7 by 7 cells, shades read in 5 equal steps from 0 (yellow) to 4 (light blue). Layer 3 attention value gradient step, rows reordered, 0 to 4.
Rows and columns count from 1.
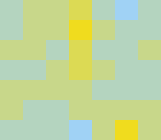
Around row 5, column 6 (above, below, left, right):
3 2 3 3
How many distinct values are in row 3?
3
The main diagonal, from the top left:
3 2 3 1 3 2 2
